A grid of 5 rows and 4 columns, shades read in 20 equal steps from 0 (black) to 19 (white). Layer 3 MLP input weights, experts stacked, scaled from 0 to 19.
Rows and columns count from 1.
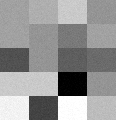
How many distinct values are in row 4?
3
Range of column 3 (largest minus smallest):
19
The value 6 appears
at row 3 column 1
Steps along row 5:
down up down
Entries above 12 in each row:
2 0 0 2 3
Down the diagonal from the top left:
12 11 7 11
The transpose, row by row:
12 12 6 15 18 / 13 11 11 15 5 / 15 9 7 0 19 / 11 12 8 11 14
